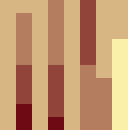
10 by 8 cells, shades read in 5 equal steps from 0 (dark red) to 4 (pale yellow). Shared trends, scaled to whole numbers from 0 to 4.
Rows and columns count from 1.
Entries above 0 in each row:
8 8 8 8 8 8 8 8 7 6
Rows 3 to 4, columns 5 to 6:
3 1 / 3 1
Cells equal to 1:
12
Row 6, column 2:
1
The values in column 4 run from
0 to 2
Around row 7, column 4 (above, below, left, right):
1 1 3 3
